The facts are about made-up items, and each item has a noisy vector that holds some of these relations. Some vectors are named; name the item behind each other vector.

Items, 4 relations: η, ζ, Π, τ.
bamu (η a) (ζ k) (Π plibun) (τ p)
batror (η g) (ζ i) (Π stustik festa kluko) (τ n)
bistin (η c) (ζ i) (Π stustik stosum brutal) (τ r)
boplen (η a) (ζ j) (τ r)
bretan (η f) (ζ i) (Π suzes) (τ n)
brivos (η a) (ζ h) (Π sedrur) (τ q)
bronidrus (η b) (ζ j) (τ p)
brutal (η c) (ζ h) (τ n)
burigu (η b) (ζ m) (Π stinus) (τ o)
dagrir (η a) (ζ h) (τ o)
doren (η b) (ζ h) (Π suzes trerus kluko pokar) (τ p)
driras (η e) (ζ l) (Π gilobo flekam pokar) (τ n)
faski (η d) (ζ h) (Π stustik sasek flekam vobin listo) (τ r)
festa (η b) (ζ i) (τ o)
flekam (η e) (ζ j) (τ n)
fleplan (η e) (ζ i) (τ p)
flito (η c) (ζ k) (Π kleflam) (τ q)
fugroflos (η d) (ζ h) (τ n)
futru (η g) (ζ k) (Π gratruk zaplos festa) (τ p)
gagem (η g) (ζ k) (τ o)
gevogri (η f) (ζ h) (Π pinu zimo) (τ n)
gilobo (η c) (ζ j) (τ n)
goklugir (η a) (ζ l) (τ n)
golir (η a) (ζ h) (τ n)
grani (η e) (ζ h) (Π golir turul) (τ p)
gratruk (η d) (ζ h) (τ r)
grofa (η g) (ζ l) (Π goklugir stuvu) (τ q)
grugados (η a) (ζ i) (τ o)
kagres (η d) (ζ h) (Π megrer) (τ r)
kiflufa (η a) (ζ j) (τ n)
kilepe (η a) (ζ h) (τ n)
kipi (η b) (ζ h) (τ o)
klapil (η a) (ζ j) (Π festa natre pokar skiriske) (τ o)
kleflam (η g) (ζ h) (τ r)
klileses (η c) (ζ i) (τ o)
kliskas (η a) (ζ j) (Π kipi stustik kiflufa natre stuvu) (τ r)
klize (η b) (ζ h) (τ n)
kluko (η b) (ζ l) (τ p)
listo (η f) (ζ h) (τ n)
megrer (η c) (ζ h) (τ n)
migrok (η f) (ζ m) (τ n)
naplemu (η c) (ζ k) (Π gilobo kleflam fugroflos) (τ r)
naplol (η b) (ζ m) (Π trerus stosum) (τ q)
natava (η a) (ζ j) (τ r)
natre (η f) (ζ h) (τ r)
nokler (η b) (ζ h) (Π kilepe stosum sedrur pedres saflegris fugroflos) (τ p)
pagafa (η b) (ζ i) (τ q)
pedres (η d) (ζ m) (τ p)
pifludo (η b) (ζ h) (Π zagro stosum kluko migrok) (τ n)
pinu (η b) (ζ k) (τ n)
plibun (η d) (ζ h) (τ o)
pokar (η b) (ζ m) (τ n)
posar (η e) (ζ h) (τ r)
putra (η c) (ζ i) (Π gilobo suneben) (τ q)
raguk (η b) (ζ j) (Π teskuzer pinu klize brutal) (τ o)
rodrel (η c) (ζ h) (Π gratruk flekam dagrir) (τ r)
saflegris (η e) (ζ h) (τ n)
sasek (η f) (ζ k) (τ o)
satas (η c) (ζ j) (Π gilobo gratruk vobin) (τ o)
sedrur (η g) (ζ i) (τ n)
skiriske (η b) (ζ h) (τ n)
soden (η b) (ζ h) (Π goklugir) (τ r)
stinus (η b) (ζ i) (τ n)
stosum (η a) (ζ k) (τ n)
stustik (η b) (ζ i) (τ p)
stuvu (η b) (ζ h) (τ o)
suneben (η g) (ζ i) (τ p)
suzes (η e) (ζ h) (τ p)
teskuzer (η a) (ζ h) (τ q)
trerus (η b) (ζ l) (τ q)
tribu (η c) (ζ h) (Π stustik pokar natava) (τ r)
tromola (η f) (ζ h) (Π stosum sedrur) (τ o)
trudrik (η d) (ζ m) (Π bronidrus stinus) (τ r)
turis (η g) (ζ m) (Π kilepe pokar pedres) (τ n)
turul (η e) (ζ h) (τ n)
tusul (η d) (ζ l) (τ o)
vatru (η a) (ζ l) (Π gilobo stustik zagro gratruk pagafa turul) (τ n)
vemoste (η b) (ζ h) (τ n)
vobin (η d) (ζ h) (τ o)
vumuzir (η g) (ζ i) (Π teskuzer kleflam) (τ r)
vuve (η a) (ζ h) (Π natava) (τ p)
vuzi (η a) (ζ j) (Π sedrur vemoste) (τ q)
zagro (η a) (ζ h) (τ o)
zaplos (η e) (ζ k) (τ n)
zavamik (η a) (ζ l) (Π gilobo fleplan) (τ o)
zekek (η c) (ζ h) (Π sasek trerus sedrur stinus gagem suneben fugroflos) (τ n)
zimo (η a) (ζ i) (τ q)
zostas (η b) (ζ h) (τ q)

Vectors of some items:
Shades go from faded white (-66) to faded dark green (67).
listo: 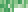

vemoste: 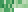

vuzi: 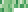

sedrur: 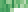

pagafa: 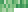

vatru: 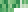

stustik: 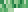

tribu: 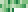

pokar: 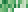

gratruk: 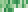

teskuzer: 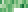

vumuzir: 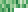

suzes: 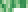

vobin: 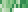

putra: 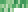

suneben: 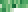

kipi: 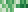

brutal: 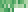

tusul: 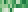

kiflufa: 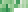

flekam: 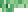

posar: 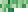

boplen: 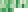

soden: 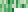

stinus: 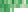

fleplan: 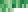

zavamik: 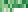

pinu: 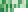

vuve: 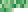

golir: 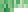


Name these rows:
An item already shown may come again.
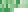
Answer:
kiflufa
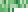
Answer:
bistin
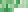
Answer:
kiflufa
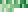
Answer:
satas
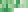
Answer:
kiflufa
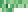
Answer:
flekam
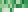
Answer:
tusul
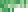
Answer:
zekek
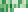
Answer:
pinu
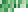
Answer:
pokar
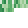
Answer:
naplemu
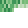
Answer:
fugroflos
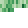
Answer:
kleflam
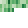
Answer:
natre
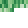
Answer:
driras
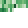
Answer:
bamu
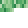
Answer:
vuve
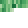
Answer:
suneben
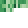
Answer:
pedres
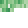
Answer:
gilobo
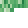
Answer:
grofa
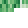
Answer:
vatru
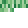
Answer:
naplol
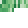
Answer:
migrok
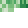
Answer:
tromola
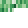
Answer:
futru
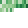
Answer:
klapil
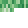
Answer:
trerus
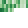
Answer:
stosum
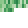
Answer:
gratruk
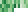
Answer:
turis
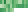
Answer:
zimo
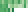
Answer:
gevogri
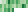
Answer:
natre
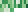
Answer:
burigu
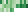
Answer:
raguk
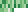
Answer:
naplol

